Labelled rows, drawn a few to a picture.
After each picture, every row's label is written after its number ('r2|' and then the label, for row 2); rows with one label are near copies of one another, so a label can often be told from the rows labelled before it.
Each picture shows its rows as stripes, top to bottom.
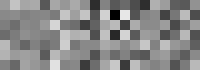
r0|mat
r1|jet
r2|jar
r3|jet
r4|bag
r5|mat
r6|jar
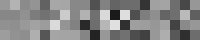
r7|mat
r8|jet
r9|jar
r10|mat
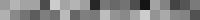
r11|mat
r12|bag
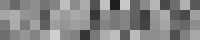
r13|jet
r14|mat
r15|mat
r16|jar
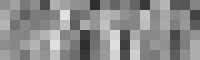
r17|mat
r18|bag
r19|bag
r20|jar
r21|jar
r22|jar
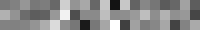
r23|jet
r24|bag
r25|jar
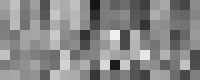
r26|mat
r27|mat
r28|mat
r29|jar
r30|jar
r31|bag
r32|jet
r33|mat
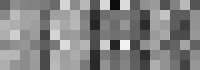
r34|jet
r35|mat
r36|mat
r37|mat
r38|jet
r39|mat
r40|mat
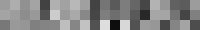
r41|mat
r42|mat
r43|jet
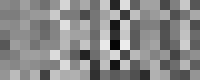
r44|jet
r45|jar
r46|jet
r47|jet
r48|jet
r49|jar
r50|jet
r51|mat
